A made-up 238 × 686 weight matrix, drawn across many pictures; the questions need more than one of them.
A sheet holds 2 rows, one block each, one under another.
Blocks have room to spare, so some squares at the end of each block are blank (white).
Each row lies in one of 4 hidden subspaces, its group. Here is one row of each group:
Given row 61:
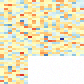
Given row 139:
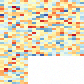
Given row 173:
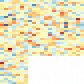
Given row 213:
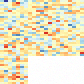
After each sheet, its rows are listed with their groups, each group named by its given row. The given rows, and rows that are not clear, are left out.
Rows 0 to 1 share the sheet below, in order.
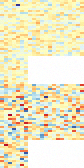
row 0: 139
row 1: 61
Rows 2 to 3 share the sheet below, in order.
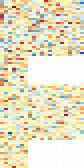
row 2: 139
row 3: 173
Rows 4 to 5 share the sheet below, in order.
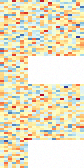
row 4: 139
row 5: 213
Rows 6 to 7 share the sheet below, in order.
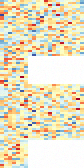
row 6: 139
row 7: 173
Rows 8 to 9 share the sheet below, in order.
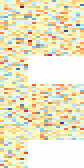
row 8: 173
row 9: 61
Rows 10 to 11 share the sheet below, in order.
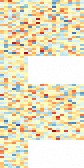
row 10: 213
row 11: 139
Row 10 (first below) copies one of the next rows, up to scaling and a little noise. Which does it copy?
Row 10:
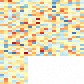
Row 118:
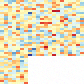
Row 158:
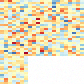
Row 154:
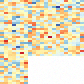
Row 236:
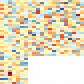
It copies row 158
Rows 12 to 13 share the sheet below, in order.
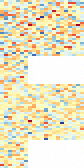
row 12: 139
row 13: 61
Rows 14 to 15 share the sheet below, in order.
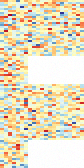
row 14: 173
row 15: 173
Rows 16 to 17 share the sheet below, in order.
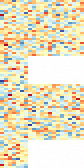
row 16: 139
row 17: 173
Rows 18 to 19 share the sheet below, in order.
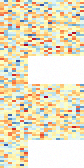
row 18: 173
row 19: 61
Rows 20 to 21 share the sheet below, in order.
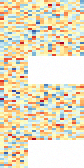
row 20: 139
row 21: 139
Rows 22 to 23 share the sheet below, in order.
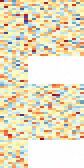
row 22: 173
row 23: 213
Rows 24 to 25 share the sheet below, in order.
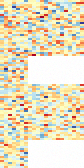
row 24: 139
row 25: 61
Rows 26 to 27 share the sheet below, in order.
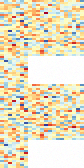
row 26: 61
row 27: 61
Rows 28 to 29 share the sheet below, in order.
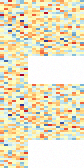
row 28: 61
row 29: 61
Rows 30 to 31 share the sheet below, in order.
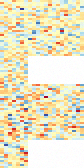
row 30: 139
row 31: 61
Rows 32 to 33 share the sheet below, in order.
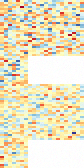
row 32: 173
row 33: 139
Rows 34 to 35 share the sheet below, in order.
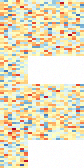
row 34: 173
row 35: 61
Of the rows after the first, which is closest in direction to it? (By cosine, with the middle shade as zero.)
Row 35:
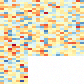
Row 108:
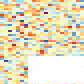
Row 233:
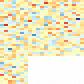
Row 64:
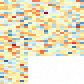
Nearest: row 64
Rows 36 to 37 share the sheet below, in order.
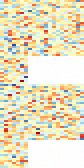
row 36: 61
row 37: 213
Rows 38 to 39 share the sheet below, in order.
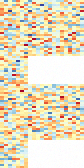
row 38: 173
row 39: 173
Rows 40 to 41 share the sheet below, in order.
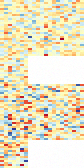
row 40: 61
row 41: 61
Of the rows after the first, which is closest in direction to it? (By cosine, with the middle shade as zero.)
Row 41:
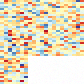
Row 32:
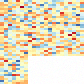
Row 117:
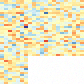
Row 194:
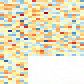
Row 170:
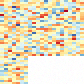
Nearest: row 117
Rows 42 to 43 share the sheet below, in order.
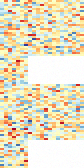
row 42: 173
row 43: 61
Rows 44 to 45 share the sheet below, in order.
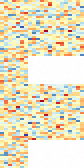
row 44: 139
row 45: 139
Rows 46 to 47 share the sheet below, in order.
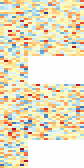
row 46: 61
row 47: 61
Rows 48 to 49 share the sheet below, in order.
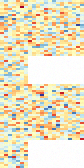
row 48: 173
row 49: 213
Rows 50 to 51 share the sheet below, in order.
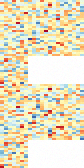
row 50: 139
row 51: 139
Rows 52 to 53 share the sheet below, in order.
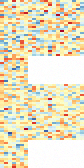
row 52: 139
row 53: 173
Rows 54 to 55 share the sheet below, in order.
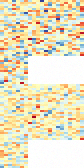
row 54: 139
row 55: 139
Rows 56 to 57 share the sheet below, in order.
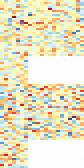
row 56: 213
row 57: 173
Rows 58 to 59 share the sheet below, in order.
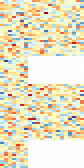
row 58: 61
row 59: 173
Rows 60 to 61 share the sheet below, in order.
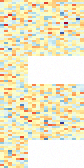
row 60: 173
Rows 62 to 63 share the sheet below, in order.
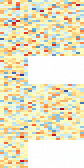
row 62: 213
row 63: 213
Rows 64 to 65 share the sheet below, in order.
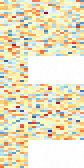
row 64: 61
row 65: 139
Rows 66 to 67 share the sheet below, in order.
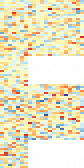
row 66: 213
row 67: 139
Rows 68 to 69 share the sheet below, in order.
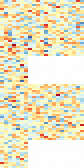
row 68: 61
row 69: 213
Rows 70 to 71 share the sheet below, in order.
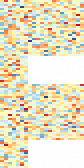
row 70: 173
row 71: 61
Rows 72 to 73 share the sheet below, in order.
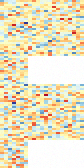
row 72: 213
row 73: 213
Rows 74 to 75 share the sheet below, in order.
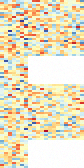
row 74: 61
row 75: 173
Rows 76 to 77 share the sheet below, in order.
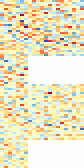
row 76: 61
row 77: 61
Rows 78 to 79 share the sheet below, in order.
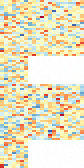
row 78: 139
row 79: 139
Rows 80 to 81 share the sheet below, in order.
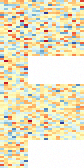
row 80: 61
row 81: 61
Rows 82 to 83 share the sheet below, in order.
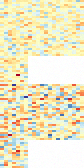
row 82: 61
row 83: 139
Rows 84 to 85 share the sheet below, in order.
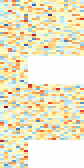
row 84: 173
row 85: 213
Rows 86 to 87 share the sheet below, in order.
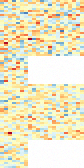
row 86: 139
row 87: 173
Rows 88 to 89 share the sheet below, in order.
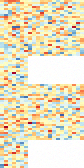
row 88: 213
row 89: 139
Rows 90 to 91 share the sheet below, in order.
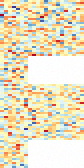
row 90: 139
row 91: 173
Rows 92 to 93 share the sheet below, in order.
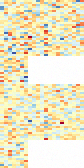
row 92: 61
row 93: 61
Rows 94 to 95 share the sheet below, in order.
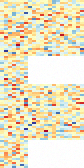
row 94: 213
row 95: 173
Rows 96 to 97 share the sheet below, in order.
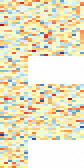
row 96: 213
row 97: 139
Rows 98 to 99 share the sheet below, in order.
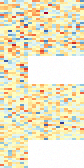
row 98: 61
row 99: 61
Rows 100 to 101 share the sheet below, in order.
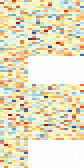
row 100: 139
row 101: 61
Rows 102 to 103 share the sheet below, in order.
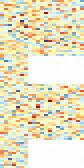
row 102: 61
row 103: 139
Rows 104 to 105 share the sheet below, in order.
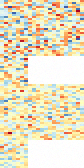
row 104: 213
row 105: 173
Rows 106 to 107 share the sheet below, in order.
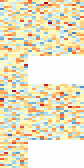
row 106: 173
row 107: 139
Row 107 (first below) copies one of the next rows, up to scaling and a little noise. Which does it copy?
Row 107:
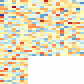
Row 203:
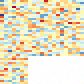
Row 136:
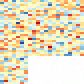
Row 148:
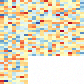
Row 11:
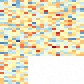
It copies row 203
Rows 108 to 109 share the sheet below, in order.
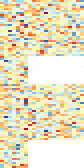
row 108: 61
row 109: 173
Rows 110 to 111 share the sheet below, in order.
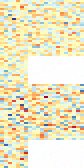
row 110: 173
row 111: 61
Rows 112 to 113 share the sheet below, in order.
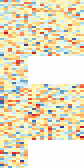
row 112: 173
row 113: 139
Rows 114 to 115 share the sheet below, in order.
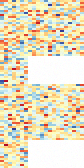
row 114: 139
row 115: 61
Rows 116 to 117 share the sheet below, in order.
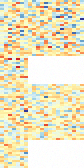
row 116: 213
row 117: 61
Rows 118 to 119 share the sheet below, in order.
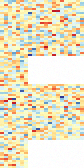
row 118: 213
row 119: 173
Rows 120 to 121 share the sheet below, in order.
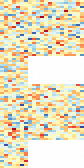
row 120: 139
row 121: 61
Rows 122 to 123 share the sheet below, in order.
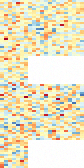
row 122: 213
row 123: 139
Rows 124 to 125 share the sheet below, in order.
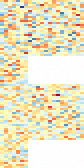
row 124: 173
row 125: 213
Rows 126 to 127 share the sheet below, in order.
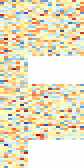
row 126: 139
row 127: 61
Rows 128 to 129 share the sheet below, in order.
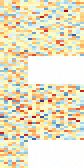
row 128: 139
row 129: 139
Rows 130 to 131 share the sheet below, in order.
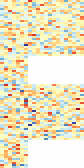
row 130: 173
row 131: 173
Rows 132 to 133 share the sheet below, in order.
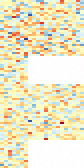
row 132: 213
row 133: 61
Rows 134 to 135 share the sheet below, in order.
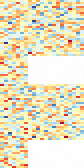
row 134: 213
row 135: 173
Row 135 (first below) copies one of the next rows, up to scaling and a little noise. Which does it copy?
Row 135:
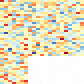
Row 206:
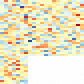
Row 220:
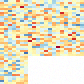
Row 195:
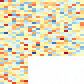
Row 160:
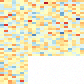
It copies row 195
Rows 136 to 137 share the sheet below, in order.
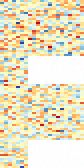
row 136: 139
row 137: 213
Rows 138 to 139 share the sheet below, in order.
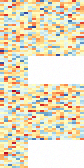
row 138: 139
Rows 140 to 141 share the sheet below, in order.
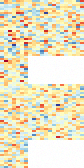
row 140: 61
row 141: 213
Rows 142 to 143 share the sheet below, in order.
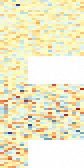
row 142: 139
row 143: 173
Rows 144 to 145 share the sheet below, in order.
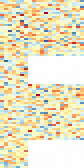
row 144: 61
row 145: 213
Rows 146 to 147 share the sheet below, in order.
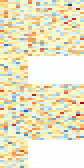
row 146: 213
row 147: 213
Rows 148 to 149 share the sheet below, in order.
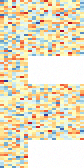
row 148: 139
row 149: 139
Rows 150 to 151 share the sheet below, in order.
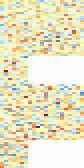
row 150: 213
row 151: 139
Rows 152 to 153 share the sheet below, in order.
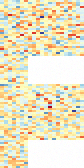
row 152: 139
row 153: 213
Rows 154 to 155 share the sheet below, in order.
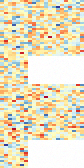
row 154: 213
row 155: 61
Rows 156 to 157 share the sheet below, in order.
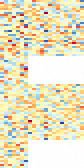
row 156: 61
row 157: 61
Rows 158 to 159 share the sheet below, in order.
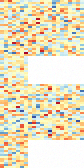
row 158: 213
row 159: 139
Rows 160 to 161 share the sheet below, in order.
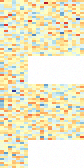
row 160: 173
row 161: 139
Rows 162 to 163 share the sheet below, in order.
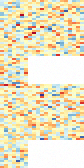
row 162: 139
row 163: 213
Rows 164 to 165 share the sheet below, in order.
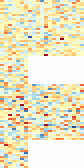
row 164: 61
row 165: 61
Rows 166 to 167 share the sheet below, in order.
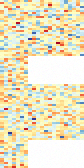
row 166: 139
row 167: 173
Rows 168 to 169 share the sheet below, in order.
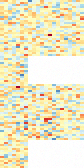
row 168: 213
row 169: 213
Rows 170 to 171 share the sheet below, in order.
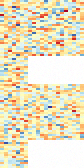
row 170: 139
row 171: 213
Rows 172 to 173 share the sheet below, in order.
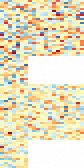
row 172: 213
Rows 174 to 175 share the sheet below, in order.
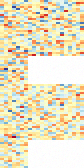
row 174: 139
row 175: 213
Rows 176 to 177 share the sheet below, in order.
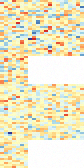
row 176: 139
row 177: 173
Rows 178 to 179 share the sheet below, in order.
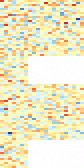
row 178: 173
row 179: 173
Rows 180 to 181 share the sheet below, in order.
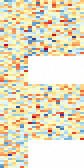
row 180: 213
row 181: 139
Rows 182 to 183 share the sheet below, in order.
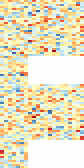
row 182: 213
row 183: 139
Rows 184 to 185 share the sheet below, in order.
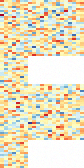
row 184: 139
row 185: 139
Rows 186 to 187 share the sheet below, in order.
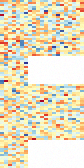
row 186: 139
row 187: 139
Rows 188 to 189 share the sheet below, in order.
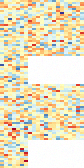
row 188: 213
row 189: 61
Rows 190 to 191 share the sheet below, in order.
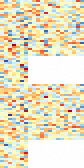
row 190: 61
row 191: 61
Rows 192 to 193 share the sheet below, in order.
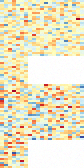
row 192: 173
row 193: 139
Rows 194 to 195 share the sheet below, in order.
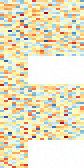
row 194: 61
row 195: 173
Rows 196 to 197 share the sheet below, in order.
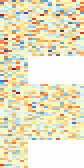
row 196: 139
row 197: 139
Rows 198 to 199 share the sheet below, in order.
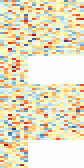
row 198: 173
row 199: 61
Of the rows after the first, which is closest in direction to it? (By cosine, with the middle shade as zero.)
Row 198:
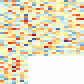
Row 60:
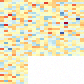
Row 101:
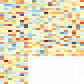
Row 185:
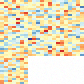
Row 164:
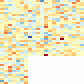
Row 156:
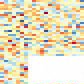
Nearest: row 156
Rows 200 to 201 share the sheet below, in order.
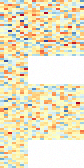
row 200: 61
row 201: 173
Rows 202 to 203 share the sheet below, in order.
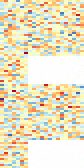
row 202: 173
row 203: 139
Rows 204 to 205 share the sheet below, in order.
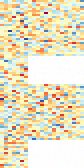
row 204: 61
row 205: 139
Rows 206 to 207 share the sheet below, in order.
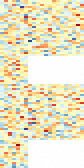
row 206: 173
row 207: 173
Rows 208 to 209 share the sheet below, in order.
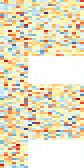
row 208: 61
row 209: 173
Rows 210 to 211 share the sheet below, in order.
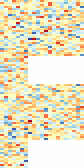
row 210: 139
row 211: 61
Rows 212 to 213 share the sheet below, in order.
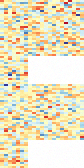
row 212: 213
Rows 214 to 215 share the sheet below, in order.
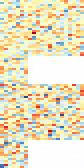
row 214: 139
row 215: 139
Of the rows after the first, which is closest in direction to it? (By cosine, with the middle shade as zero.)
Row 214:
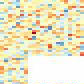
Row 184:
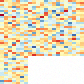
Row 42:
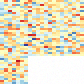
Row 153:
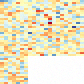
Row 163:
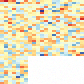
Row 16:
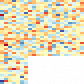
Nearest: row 16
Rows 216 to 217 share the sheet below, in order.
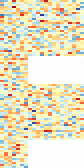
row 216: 139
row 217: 173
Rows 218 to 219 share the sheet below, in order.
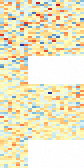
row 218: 213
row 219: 213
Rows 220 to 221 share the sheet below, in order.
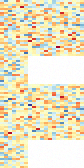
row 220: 173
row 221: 173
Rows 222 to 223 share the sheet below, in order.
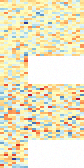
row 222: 213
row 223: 173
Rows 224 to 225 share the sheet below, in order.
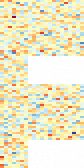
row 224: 213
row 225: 139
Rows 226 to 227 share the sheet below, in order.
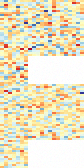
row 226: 213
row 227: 213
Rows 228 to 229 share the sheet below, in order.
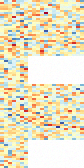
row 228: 61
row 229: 61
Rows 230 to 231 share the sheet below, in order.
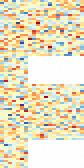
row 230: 139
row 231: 61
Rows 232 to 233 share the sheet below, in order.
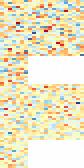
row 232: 139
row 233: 173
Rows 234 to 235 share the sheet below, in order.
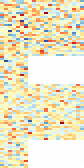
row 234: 61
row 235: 61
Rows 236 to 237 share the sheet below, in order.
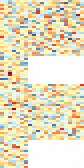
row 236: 213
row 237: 213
